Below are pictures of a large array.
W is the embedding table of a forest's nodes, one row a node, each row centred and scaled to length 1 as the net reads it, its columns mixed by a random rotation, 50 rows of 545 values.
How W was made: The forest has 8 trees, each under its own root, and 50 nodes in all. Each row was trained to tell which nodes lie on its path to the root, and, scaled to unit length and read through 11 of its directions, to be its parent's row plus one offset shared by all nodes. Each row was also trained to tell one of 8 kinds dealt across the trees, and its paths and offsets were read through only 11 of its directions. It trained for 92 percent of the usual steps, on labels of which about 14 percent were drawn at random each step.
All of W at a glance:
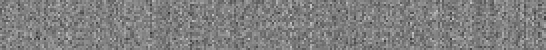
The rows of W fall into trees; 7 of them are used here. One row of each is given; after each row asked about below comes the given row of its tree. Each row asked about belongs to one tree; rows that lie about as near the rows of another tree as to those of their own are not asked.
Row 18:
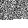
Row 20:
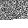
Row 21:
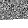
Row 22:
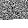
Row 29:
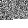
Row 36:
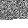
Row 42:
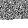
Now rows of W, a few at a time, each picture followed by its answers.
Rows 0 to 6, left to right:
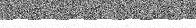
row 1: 20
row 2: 20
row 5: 36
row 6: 42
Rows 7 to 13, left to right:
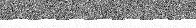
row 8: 36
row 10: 22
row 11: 29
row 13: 18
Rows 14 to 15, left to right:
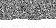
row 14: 36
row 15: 36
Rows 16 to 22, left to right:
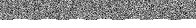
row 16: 18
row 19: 18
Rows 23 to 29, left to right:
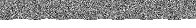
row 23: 36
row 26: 22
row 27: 21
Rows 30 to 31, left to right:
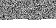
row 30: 18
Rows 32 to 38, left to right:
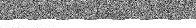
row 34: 36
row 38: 18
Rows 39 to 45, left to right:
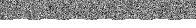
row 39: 18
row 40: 36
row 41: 42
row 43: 18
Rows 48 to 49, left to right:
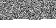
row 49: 42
